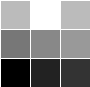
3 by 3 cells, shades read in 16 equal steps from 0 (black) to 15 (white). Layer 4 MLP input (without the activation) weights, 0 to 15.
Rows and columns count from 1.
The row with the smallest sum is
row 3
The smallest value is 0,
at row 3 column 1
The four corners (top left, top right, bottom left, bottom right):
11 11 0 3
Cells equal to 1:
0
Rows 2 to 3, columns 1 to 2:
7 8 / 0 2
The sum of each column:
18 25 23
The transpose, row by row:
11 7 0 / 15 8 2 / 11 9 3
